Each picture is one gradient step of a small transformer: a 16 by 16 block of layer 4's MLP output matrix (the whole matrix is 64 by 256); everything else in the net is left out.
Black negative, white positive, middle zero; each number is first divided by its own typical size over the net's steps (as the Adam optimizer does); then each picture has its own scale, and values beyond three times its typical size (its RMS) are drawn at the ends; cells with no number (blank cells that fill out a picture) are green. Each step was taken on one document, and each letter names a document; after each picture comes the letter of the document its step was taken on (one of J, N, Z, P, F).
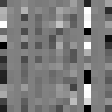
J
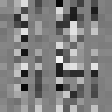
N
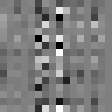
N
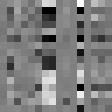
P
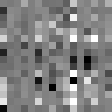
J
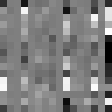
J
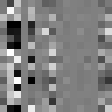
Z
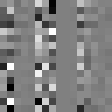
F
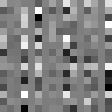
J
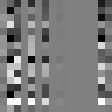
Z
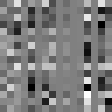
Z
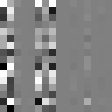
F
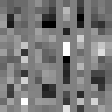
P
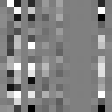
Z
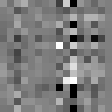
N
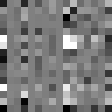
J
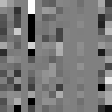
Z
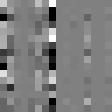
F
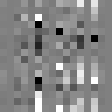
N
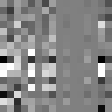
Z
